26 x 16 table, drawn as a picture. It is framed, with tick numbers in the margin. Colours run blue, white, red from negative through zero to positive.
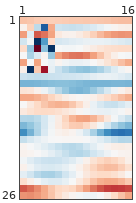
The ninth with the highest average is the bottom right. Streaks run across, left to right. The top left is the roughest part. An odd patch, rougher than its surroundings, sits in the top left. No overall slope runs across the table. Overall the values sit about 50% of the way up the scale.
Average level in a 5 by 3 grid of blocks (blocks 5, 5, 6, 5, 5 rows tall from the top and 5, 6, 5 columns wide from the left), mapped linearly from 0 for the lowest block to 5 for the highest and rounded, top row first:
223 | 001 | 221 | 000 | 325
